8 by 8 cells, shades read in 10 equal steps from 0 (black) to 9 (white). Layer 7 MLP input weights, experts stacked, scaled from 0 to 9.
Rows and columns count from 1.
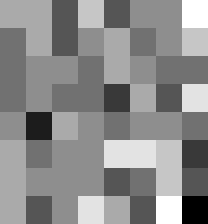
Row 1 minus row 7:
0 1 -2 2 0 1 -2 6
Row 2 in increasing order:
3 4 4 5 5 6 6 7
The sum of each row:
44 40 37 36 35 45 38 40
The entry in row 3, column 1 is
4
